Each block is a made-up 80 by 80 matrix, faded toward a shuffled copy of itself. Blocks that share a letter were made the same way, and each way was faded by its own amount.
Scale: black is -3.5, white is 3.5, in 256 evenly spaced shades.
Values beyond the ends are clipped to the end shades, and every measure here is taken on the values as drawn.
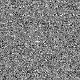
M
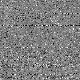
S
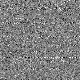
M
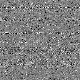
S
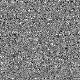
M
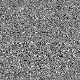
M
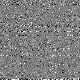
S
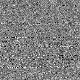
M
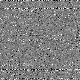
S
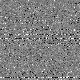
S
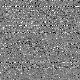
S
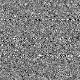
M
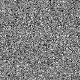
M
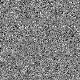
M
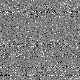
S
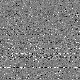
S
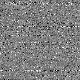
S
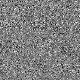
M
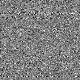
M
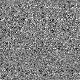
M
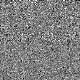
M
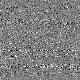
S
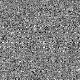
M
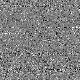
S
